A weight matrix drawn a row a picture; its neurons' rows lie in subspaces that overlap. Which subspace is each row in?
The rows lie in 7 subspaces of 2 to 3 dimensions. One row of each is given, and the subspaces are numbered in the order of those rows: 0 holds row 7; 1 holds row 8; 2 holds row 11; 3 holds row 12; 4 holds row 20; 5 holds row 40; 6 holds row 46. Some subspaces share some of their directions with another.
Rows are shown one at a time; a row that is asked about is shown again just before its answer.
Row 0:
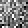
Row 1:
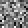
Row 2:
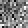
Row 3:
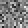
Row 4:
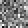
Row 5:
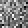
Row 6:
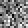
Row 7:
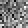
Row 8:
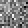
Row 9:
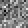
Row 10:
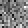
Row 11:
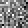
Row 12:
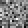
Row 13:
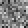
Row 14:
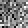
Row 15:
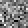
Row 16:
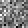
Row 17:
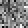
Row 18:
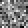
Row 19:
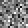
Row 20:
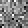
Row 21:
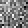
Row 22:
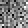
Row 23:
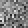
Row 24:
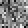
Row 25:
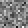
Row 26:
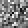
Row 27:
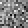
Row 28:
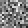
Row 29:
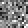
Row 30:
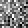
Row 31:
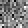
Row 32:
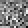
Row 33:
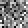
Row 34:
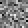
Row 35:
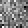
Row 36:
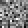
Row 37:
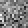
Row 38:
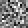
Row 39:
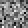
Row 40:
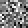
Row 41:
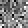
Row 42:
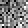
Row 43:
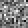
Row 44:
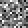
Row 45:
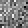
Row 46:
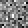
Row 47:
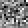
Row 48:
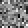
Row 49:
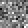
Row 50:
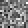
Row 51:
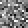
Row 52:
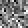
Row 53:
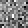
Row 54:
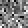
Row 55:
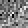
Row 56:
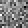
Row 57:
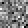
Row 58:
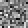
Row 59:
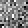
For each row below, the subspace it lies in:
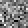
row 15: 0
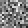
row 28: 5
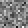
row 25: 6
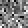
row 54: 4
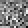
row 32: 4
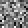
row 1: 5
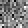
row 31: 4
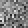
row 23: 0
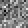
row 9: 6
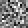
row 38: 5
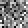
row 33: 5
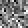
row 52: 4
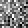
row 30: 1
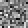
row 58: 3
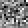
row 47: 2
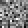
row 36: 3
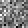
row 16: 6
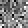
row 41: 4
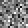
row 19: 1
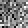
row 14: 4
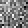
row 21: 2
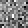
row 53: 6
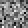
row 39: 5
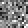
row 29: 3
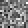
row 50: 3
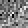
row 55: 5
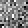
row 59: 6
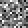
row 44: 6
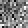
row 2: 2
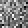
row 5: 6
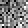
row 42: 2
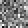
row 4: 1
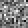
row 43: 2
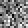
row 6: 1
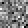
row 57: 3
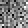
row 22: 2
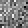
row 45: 6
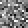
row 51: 0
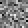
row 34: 0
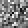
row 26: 5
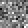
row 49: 3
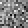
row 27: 0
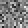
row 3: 5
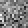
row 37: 0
